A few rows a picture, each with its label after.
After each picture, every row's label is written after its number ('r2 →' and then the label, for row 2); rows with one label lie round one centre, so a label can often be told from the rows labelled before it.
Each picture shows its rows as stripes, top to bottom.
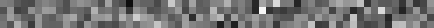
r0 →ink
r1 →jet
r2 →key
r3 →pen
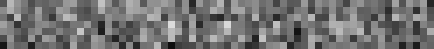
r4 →key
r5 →key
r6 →pen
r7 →ink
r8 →ink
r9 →jet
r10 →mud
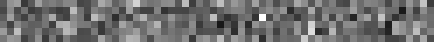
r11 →key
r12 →mud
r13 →jet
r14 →pen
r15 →pen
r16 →key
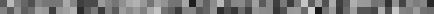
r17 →key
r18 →pen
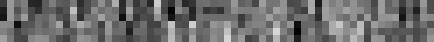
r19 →mud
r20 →mud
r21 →mud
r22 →ink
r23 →ink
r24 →ink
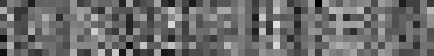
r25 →mud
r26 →ink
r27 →jet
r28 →ink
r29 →jet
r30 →mud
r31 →ink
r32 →mud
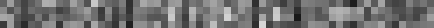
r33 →jet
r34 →ink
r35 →ink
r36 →jet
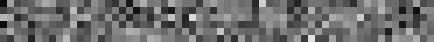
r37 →jet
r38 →mud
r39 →ink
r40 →mud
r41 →key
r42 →pen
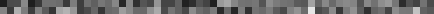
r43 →mud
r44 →pen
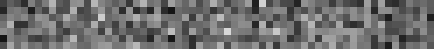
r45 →jet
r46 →mud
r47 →key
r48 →jet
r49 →ink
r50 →mud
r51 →key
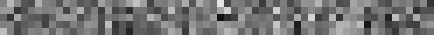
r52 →key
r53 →ink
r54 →pen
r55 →ink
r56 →ink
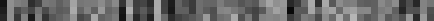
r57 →mud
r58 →mud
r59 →mud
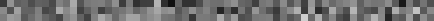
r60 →mud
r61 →pen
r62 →key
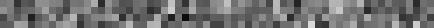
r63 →ink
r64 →ink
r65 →mud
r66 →pen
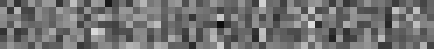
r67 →jet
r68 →pen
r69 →key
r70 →pen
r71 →jet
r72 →jet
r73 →key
